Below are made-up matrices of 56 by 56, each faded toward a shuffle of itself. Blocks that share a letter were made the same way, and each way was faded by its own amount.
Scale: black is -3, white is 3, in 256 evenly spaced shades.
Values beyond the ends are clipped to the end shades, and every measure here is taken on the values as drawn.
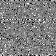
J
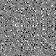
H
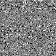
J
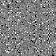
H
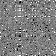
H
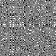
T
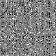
H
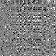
T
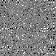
H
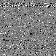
J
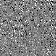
H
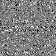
J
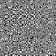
T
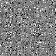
H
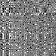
T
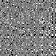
T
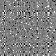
T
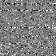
J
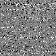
J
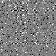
H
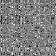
T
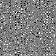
H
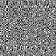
T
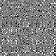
T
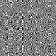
T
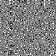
H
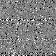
J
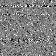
J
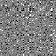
T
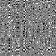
T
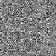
H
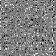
H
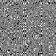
T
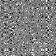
T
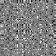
T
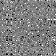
H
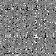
H
